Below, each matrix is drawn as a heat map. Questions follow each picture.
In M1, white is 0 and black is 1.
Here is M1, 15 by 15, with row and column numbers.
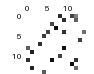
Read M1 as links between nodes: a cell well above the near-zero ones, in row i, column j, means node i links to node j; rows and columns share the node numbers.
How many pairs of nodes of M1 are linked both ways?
7
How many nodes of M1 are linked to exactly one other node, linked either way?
6
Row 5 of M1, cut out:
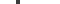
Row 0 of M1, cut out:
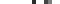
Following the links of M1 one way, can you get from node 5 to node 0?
yes
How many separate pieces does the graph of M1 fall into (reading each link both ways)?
2
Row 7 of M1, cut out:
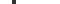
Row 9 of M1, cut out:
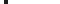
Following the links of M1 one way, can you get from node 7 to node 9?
no
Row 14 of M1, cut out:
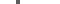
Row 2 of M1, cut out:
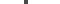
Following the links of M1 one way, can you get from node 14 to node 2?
no
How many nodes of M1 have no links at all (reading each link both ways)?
0
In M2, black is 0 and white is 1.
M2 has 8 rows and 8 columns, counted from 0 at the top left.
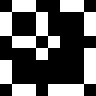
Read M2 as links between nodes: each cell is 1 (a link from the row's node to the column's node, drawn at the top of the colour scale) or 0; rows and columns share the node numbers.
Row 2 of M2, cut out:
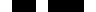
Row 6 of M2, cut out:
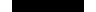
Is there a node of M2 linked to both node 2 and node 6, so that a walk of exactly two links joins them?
yes
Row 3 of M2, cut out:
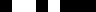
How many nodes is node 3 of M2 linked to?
3
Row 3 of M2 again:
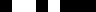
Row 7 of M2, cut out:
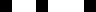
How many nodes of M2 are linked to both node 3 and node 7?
3
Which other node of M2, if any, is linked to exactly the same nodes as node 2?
node 1
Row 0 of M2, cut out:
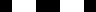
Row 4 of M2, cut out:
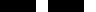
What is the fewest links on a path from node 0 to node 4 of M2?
3
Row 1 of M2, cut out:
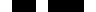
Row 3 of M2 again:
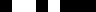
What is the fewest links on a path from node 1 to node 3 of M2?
1
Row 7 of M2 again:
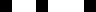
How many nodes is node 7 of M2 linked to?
5
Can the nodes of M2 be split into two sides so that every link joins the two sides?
yes
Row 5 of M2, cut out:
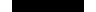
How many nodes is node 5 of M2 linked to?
2
